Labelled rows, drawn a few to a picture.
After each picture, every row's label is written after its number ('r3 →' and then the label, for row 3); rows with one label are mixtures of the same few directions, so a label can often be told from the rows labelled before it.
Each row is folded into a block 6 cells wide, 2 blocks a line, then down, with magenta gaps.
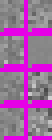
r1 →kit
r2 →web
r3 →kit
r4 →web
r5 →web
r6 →web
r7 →kit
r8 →web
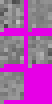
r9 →kit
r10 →kit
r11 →web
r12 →kit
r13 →web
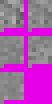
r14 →kit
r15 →kit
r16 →web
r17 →web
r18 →kit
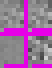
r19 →web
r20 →web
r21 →kit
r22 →kit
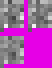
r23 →kit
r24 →kit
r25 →kit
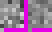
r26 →web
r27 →kit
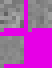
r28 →web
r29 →kit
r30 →web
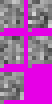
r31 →kit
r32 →web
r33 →kit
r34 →kit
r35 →web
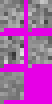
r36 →web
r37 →kit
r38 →kit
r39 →web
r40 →web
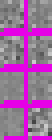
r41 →web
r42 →kit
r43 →kit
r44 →kit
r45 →kit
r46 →kit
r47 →kit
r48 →web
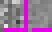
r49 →kit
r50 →web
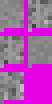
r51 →web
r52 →kit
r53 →kit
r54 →web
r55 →kit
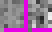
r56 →kit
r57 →kit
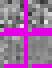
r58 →web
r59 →kit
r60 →kit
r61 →web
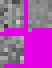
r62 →kit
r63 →web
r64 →web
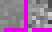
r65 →web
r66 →web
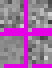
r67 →web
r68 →web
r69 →web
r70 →kit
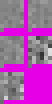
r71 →web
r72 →kit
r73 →kit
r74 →kit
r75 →kit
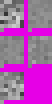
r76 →web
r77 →web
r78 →kit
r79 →kit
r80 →web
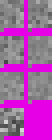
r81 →kit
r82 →web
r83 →kit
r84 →web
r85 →web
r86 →web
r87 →web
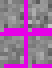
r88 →kit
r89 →web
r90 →web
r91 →kit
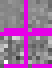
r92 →kit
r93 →web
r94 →kit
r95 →web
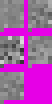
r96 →kit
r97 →web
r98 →web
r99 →web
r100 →web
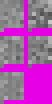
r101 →web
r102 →web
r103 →kit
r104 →web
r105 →kit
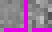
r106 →web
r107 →kit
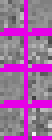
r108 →kit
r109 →web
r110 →web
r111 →web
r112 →web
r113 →kit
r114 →web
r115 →kit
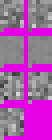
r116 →web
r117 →kit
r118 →kit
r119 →kit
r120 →kit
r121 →web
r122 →kit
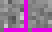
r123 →kit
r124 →web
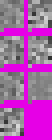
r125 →kit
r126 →web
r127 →kit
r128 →web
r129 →kit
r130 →kit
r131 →web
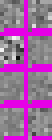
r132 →kit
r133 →kit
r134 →kit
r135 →kit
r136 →web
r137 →web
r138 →kit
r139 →kit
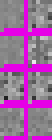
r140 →kit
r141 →kit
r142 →kit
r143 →kit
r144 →kit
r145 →kit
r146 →web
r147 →web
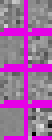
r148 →kit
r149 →web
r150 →kit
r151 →web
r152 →kit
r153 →web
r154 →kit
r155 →kit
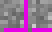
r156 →web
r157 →kit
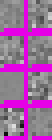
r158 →kit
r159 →kit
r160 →web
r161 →web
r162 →web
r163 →web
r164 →kit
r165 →kit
